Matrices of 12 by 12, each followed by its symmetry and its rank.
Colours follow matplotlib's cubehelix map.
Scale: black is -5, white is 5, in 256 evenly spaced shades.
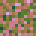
antisymmetric, full rank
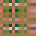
neither, rank one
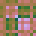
symmetric, rank two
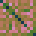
symmetric, full rank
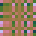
neither, rank one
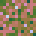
symmetric, full rank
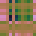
neither, rank one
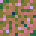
symmetric, full rank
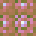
symmetric, rank two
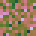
antisymmetric, full rank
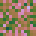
antisymmetric, full rank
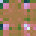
symmetric, rank two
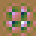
symmetric, rank one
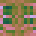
neither, rank two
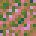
symmetric, full rank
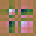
symmetric, rank one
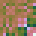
symmetric, rank two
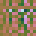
neither, rank two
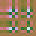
symmetric, rank one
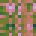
neither, rank two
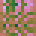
neither, rank two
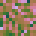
antisymmetric, full rank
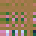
neither, rank one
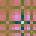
symmetric, rank one
